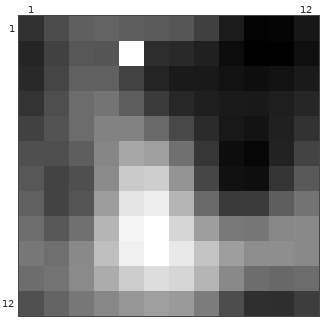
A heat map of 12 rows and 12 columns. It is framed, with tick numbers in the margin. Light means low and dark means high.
Lone odd cells: 1, lower than its neighbours. Ninth with the highest average: top right. Calmest part: top right. Ninth with the lowest average: bottom middle.
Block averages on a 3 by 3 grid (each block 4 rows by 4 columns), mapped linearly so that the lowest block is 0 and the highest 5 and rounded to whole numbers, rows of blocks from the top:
345 / 324 / 202
